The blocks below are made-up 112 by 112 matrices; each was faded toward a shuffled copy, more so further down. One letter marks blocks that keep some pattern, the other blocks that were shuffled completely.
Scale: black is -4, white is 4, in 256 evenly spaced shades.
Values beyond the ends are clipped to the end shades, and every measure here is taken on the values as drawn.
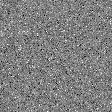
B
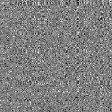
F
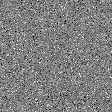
B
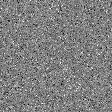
B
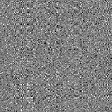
F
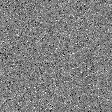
B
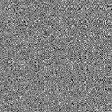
F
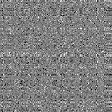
F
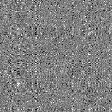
F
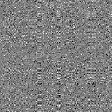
F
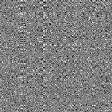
F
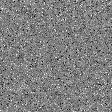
B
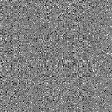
F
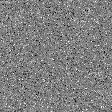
B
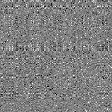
F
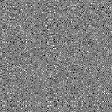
F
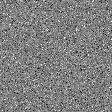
B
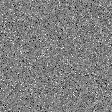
B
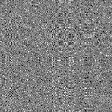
F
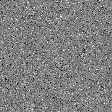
B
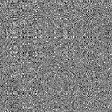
F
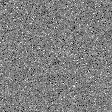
B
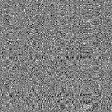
F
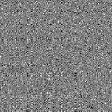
F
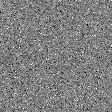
B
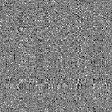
F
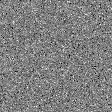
B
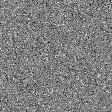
B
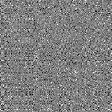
F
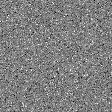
B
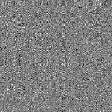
F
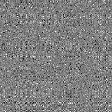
F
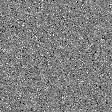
B
